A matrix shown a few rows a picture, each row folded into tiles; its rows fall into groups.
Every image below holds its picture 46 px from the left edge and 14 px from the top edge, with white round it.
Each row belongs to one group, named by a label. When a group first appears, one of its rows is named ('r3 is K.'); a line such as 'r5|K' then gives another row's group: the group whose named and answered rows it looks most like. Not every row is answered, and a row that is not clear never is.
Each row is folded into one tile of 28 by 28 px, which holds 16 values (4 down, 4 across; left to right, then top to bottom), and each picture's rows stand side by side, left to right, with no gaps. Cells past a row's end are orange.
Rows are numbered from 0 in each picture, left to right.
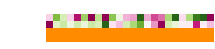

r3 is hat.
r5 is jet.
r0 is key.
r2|hat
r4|key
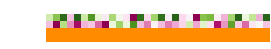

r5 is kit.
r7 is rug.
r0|jet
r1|jet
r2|key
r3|hat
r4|jet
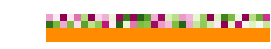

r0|hat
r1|hat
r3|key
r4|key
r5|key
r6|jet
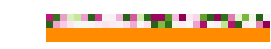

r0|hat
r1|jet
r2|rug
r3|key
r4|hat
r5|kit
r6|hat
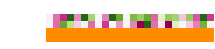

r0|rug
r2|key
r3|jet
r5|jet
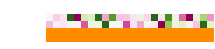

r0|rug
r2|hat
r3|rug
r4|key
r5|key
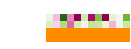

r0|jet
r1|hat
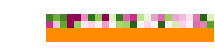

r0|jet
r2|key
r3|hat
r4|hat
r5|kit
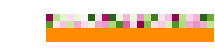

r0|hat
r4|rug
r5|kit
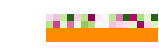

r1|hat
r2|rug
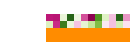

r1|rug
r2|jet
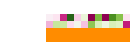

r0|rug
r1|rug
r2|key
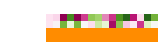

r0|rug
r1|kit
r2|kit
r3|kit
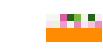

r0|rug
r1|jet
